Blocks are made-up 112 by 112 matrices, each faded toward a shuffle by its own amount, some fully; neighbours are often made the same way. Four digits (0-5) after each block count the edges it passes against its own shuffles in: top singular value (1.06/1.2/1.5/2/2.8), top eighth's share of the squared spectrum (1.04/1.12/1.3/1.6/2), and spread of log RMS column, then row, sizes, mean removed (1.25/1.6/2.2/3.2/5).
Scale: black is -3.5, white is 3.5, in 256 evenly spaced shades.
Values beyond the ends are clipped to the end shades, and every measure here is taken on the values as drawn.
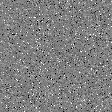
2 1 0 0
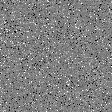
0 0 0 0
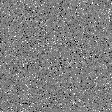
3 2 1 0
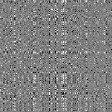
5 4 4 3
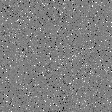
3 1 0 0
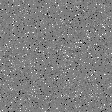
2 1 0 0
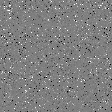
3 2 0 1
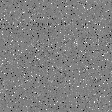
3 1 0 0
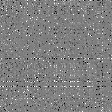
4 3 2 2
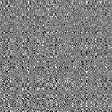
5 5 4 4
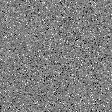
2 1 0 0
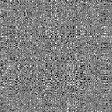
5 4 3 3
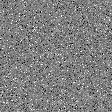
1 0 0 0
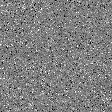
2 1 0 0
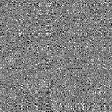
4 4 2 3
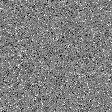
2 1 0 0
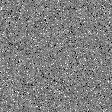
0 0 0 0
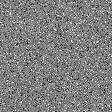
0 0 0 0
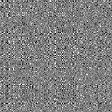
5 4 3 3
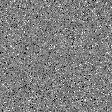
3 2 0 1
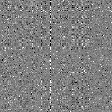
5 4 3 2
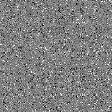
4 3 2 1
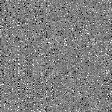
4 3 2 1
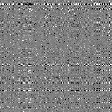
5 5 3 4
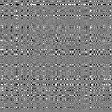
5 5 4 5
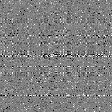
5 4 2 3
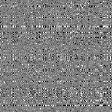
5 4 3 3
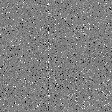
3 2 2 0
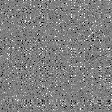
4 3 2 2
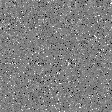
3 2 0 1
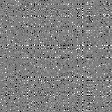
5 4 3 3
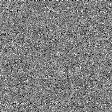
1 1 0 2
